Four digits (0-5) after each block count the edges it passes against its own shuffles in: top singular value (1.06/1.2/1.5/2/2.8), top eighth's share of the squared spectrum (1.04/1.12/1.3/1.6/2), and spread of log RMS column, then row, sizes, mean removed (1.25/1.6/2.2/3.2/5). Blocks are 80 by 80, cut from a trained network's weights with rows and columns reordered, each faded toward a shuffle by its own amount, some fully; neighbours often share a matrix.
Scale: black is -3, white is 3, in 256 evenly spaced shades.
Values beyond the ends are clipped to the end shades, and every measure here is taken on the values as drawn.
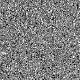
2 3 2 1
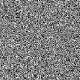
3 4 2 2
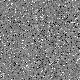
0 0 0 0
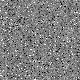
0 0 0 0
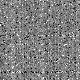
3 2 0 2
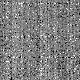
3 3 0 2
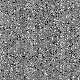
2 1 0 0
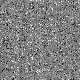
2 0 0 0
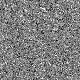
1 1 0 0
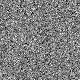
0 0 0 0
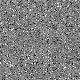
1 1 0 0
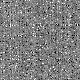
3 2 0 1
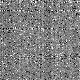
3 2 0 2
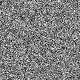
0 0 0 0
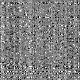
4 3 0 3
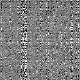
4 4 4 0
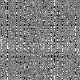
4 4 3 0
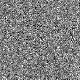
3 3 2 1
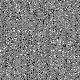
1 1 0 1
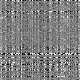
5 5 1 4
